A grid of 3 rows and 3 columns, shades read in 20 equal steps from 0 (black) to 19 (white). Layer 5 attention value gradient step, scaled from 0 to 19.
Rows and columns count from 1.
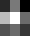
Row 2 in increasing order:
8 14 19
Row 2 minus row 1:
11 10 8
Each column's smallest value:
3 8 0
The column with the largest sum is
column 2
